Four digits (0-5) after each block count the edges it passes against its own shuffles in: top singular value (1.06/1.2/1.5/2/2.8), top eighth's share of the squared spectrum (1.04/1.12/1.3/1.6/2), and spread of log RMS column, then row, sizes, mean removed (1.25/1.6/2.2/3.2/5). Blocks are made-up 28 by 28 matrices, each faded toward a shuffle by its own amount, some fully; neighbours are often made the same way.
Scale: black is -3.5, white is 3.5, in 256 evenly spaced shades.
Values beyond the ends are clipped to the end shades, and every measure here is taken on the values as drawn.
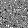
0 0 0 0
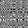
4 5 2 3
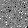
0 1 0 0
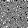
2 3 0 1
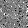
2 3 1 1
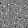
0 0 0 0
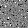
0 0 0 0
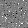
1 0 0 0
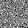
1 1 0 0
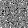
1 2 0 1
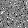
0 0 0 0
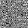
3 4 1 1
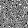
0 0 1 0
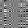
4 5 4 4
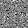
2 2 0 0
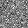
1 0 0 0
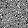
1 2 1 0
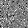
1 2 0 0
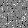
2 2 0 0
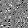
3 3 1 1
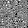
2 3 1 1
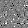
3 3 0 1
